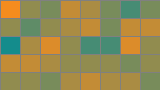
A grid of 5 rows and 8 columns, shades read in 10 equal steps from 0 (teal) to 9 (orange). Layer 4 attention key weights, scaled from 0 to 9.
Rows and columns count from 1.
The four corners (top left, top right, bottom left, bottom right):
9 4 5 4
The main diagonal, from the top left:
9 3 8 5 7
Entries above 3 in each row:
7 7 5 8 8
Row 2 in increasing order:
3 4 5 5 6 7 7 7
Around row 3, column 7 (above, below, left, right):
7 4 2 5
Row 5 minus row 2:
0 2 -1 0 0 2 -1 -3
